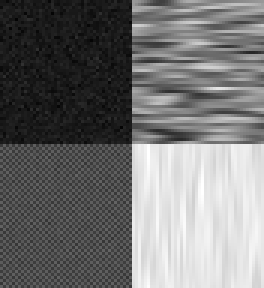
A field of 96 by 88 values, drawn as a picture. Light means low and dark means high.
It is made of 2 by 2 panels. Panel 1,1: very high, fine-grained, faint in contrast. Panel 1,2: middling, streaked across, strong in contrast. Panel 2,1: high, checkered. Panel 2,2: very low, streaked downward, faint in contrast.
